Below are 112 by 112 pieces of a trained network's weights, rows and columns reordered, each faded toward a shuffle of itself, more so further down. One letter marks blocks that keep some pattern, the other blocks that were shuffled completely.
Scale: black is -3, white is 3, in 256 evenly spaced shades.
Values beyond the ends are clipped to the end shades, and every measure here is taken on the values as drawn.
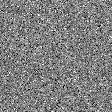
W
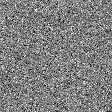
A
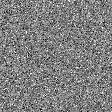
A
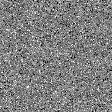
W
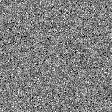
W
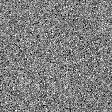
W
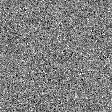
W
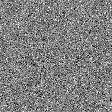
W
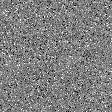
A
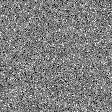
A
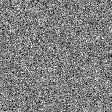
W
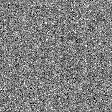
W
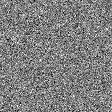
A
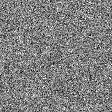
W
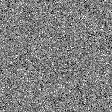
A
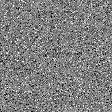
W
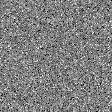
W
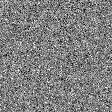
A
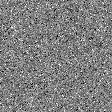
A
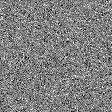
W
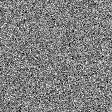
A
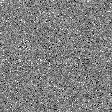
W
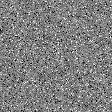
W
